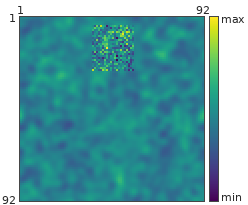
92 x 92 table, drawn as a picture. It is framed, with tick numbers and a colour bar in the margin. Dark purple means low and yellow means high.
Grain: blotchy. Roughest part: top middle. Stripes: none. Odd patch: rougher, in the top middle.
